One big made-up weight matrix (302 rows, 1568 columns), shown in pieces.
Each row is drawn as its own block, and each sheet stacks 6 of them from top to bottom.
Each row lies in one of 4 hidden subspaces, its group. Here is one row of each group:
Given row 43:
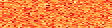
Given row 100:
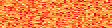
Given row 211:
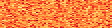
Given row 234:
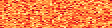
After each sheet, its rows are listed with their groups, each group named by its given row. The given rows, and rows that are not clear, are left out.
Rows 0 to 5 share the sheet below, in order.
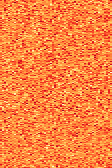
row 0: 234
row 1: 100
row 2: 211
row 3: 43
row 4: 234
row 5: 43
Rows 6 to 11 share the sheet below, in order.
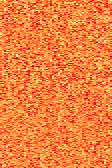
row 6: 234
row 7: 100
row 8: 234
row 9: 211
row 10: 211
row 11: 43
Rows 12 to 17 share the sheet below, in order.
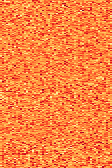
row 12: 43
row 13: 100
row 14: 43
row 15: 100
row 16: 211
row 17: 234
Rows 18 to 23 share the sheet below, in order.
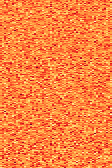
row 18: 211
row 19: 234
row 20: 100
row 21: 234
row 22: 211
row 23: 234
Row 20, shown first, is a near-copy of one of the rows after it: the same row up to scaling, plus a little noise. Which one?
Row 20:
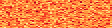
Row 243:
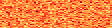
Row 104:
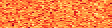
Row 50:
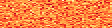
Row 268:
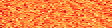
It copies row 243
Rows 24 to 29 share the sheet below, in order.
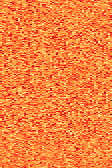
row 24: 100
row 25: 43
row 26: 234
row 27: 211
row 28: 211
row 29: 211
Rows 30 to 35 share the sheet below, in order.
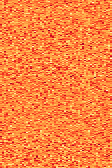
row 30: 43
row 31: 100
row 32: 211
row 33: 100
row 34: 43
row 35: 43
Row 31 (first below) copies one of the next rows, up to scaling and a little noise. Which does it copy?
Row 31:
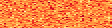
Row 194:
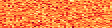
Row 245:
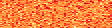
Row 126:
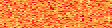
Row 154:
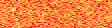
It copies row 126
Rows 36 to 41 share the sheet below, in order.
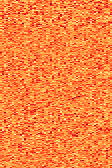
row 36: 234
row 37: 43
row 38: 234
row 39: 43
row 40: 234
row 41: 211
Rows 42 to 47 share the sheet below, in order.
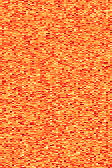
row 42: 211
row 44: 43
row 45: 211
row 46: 211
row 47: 43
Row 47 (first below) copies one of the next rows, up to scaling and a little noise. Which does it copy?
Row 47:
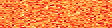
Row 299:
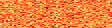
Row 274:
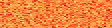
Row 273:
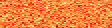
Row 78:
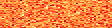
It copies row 78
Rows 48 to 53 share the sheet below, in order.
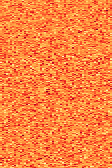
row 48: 211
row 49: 100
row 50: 100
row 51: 43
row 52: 234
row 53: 43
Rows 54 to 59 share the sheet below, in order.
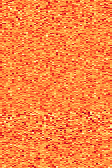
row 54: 100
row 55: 43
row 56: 100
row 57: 43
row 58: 100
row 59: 43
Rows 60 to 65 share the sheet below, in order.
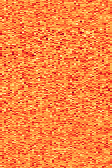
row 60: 234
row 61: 100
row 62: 234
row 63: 211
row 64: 234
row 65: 234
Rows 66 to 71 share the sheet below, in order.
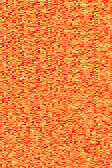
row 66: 234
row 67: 234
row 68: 234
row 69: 234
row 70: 234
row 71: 43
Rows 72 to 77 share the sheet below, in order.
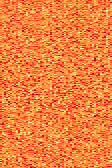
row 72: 211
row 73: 211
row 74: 100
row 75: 234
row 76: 100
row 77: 100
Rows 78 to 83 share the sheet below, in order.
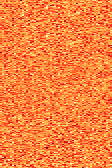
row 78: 43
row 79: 43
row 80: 234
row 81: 100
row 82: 211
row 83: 43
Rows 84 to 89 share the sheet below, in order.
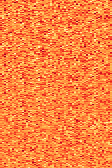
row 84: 234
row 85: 43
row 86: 234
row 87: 234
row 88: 211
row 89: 100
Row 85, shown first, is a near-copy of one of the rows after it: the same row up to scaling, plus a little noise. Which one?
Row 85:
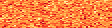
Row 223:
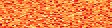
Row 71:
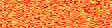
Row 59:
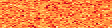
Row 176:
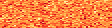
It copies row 176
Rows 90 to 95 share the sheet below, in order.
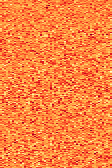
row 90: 43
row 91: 100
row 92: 100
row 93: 234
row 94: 100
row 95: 234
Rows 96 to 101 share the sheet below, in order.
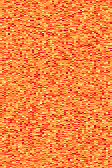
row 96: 43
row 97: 100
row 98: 43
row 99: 100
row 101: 211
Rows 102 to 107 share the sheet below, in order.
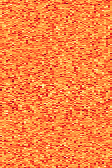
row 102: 43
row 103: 211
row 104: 100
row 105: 100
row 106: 100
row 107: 43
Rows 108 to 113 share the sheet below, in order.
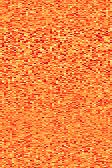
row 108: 211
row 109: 234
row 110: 43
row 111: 234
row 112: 43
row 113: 43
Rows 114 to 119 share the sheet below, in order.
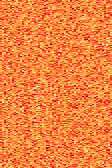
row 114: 100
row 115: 43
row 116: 43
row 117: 234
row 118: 234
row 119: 43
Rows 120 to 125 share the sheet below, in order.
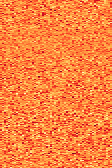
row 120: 100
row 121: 100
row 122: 100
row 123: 100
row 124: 234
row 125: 211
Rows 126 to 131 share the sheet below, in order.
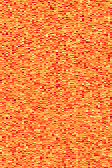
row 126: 100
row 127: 43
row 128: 43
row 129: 100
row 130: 43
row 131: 100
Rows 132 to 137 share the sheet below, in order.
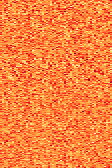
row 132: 234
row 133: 100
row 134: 100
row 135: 234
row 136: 211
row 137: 43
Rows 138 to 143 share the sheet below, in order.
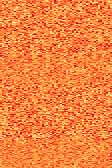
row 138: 43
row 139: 234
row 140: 43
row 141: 43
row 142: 100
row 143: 100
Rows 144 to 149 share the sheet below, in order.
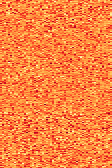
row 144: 100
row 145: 100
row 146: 100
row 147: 100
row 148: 43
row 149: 234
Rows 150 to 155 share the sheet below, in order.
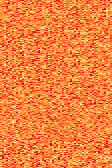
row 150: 211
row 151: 234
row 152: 234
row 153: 211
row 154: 100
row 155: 234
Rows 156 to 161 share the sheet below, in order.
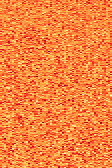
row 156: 211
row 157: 100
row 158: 211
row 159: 43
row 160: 211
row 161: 211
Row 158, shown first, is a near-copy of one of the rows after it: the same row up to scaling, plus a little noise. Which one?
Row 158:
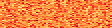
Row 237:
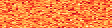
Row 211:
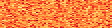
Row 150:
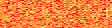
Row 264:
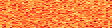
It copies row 211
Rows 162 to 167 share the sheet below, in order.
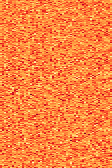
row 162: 234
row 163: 234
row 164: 234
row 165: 100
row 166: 234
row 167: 100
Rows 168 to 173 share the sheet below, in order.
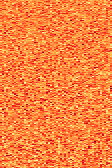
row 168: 211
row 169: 100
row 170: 234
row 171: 43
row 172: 43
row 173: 211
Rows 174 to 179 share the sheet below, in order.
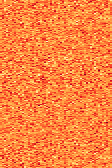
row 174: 234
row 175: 234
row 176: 43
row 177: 100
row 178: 211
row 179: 234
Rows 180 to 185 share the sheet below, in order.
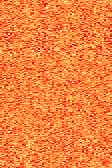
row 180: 43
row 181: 100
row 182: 100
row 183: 43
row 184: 43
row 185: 100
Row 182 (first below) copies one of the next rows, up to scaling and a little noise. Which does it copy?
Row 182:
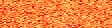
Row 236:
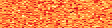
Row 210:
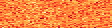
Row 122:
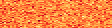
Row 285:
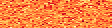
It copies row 122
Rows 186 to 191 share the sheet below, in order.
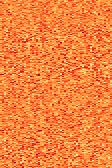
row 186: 43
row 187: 234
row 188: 43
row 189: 234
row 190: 43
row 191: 234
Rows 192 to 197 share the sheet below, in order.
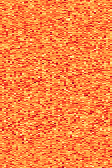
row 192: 211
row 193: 211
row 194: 100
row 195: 43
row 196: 234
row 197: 211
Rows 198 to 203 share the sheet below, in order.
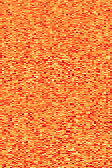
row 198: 43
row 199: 234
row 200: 43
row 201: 211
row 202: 211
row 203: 211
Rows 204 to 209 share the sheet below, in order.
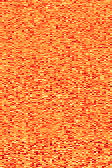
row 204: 43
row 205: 211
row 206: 100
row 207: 211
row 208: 211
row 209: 234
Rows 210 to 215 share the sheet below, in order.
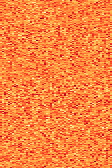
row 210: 100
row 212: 100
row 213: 234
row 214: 43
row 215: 211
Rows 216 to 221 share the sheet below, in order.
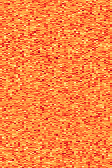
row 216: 43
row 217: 234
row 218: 100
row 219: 43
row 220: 43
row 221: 100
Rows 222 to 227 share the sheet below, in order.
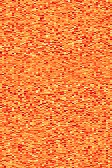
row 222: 100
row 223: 43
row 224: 43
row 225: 100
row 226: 211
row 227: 211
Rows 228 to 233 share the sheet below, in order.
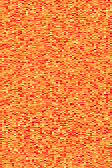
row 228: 211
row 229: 211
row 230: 43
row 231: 211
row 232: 234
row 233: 100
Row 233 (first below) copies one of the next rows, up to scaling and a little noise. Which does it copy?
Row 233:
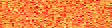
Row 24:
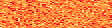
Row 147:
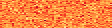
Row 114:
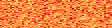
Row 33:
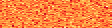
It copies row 147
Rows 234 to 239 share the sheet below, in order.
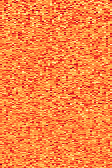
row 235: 211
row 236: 100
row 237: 211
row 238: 234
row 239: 43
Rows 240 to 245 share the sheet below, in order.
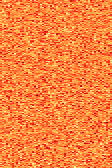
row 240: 100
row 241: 43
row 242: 43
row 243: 100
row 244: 211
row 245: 100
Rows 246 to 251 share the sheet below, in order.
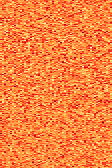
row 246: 43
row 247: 234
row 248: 43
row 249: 234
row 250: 100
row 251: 100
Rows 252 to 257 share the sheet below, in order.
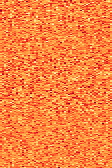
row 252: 43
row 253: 234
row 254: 234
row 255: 211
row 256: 211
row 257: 43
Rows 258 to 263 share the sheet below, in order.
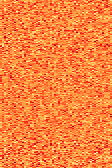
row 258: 234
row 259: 234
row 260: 100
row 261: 234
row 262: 43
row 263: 234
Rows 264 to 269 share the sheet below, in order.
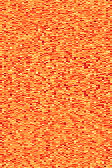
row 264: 211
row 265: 100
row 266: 43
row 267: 43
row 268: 100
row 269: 43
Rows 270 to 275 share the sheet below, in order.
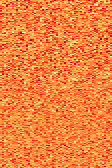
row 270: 100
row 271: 211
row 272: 234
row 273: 43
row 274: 43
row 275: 43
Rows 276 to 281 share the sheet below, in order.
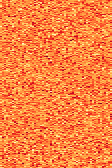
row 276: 100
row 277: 100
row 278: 100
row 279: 211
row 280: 43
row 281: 234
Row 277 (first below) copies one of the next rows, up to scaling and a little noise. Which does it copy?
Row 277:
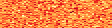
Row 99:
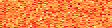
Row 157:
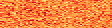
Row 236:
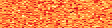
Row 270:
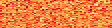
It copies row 236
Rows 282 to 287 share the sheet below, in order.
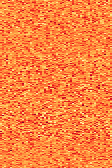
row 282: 100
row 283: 43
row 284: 234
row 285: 100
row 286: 100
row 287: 211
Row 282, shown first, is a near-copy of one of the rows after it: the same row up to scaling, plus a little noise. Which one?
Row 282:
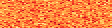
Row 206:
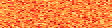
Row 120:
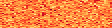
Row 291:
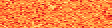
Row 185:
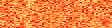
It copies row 206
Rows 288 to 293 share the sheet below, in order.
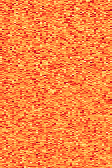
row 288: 211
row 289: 100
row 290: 100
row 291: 100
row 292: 211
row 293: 234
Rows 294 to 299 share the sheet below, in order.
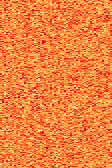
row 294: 234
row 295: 100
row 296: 234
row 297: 234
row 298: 43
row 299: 43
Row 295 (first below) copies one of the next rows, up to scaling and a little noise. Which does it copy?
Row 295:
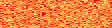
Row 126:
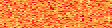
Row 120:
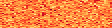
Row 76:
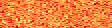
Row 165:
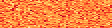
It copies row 120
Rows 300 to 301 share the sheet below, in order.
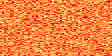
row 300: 43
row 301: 43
